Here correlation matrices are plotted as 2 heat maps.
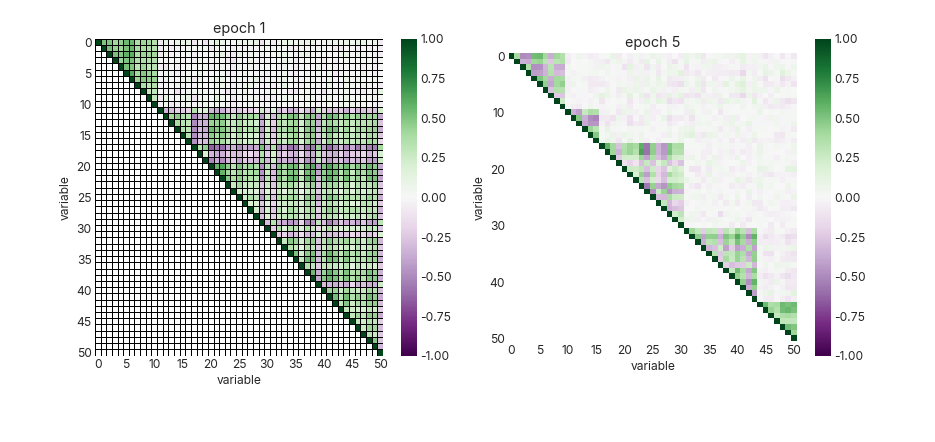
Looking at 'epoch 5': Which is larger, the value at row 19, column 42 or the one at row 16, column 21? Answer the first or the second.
the second
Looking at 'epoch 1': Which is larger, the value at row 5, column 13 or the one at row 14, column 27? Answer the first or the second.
the second
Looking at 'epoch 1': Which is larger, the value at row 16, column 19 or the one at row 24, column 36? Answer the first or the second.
the second
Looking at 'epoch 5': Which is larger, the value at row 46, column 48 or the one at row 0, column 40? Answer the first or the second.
the first
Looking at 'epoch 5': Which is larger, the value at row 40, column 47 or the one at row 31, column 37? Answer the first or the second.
the first
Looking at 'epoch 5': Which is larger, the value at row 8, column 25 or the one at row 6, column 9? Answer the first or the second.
the second
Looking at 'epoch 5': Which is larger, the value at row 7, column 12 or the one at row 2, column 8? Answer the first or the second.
the first
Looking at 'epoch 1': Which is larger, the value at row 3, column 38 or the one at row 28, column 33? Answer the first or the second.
the second
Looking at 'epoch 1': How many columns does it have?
51
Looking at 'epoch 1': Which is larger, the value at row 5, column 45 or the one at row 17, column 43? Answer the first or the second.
the first
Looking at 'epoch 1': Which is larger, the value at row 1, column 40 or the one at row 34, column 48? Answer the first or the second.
the second
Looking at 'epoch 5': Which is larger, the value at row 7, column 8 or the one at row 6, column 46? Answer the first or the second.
the second
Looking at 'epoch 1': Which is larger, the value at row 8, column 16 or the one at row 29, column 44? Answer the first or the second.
the first
